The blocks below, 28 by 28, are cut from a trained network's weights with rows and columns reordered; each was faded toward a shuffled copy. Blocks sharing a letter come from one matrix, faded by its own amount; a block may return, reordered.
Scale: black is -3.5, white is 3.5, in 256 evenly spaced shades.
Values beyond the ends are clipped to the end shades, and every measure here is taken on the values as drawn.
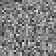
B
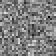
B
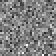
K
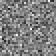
K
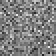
K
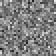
K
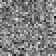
B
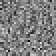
B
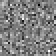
B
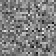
B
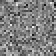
K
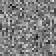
K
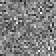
K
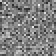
K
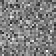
K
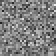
K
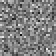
K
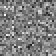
B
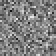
K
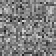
B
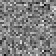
B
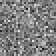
K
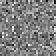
B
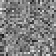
B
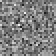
K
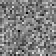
K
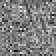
B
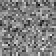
B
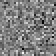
B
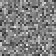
K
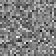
B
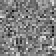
B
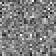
B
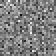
K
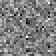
B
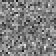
K
